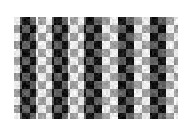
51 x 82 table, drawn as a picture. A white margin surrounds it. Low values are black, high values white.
There is no overall slope. Overall the values sit about 50% of the way up the scale. Stripes running up and down repeat 5 times from left to right.
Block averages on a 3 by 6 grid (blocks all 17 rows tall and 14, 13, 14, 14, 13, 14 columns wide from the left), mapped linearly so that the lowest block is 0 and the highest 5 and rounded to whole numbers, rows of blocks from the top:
104451
104451
104451
